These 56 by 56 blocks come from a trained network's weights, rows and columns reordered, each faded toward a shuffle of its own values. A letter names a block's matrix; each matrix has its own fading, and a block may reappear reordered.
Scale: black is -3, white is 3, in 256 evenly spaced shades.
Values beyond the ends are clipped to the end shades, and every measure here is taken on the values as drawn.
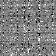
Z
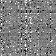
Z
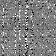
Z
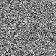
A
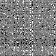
Z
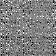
Z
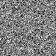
A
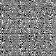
Z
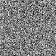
A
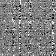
Z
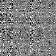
Z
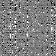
Z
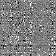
Z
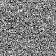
A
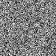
A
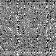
Z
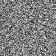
A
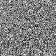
A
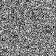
A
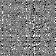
Z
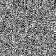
A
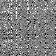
Z
